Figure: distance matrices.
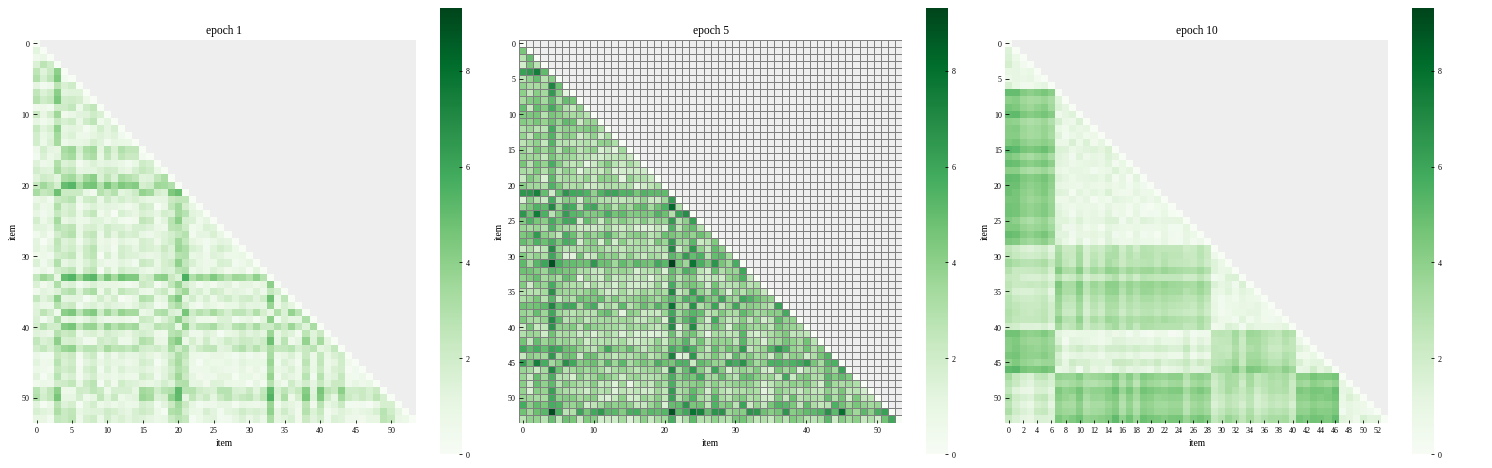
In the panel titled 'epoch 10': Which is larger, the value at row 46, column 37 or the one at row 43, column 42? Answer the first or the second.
the first
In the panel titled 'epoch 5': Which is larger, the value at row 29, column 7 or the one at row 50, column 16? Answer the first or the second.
the first
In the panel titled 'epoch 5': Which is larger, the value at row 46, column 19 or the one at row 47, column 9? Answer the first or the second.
the first
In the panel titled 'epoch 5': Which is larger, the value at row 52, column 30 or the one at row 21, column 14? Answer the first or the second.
the second
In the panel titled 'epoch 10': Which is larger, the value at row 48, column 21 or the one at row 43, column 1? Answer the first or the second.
the second
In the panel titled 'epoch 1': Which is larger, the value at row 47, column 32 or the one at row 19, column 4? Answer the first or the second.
the second
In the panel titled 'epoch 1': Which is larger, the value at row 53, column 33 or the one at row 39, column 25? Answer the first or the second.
the first
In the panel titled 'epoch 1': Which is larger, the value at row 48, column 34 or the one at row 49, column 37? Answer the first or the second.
the second
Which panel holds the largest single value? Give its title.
epoch 5
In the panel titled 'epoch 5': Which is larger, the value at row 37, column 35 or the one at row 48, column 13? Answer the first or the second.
the first
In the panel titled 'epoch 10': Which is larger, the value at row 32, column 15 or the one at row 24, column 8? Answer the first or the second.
the first
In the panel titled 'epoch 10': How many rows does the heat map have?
54
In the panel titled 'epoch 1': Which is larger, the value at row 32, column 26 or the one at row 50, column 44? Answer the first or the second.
the second
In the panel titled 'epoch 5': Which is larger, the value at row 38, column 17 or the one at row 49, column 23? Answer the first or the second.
the second
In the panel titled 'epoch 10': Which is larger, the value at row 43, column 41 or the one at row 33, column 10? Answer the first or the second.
the second
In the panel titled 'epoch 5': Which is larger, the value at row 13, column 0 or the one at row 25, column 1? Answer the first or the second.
the second
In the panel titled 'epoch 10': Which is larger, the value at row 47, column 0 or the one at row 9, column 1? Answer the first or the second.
the second
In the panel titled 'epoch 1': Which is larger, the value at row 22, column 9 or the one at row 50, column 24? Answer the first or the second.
the second
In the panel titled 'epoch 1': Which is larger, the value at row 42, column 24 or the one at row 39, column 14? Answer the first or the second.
the first
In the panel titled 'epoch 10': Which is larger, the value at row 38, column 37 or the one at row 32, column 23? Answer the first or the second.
the second
